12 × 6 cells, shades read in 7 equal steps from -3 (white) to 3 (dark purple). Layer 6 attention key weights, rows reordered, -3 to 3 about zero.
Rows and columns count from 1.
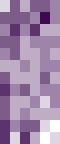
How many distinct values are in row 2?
3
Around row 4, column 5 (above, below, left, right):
-1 0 0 0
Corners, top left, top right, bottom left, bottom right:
-2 0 2 -2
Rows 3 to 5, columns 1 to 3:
0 2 0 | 1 1 -1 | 0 1 -1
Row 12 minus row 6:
3 -1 2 0 -3 -2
